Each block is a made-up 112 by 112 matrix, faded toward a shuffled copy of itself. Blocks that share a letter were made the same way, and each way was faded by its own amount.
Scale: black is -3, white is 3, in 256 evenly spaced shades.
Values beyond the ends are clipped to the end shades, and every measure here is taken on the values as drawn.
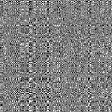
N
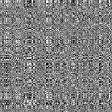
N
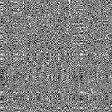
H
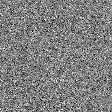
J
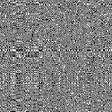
H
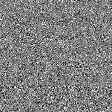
J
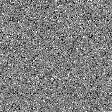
J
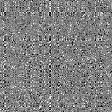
H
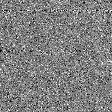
J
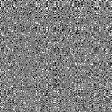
H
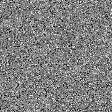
J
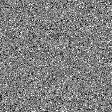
J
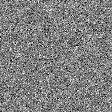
J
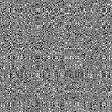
H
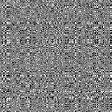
N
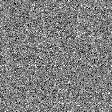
J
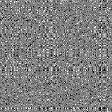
H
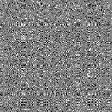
H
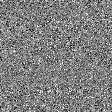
J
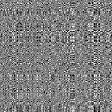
N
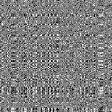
N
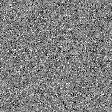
J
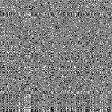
H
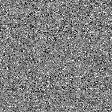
J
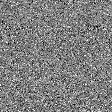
J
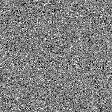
J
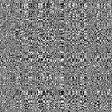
N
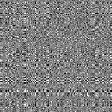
N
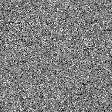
J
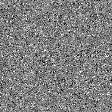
J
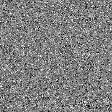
J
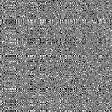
H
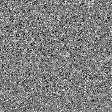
J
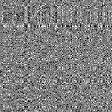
H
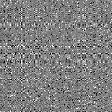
H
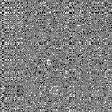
H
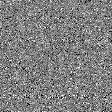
J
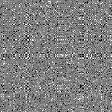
H
